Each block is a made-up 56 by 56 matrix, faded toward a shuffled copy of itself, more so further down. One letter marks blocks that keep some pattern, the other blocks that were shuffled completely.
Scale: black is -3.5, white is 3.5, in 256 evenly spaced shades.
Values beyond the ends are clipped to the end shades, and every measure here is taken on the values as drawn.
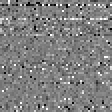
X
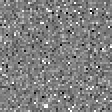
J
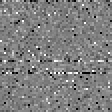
X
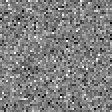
J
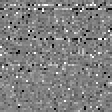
X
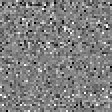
X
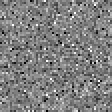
J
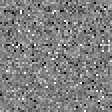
X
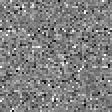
X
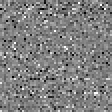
X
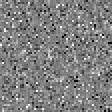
J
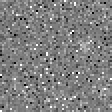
J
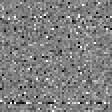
X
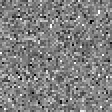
X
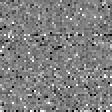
X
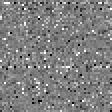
X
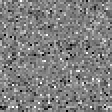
X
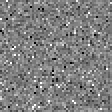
J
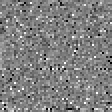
X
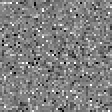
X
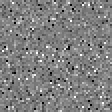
J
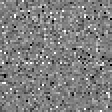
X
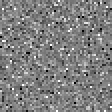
J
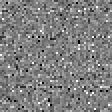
X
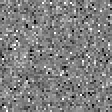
J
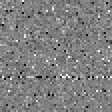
X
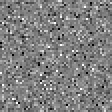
J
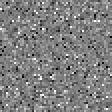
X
